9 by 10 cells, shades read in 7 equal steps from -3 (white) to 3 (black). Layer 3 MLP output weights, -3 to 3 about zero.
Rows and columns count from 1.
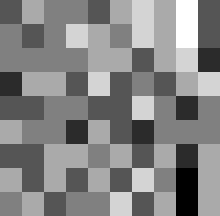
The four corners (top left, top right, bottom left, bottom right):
1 1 0 -1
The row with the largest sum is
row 5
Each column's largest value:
2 1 1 2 1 1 2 1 3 2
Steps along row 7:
same down same up down up down up down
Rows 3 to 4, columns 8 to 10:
-1 -2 2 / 1 -1 -2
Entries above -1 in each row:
5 5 6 5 9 8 5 5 6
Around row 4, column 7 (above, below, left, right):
1 -2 1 1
